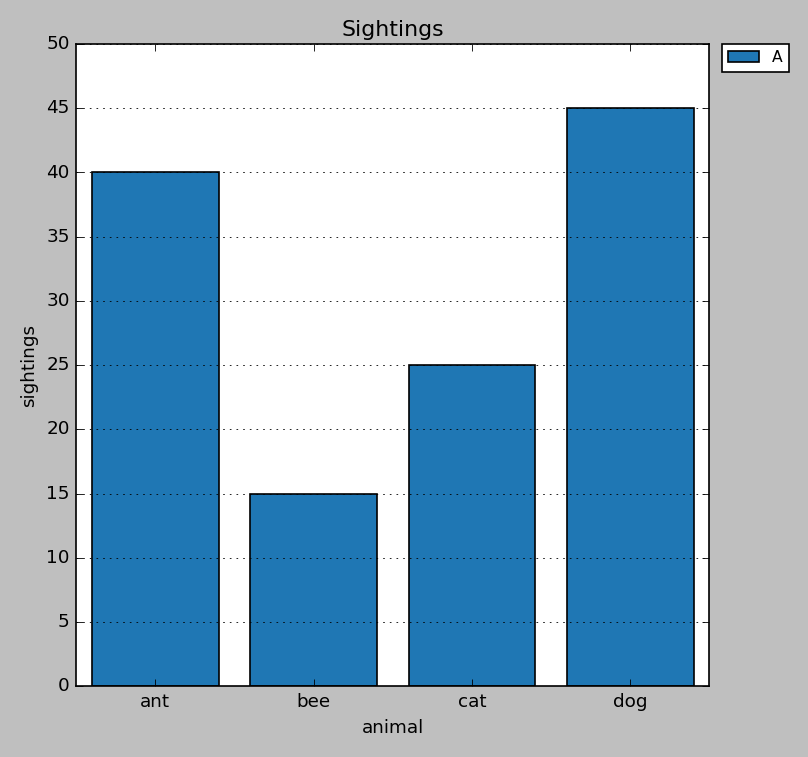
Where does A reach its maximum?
dog
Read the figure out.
Title: Sightings
x-axis: animal, ticks ant bee cat dog
y-axis: sightings, ticks 0 5 10 15 20 25 30 35 40 45 50
Legend: A
Values:
A: 40 15 25 45
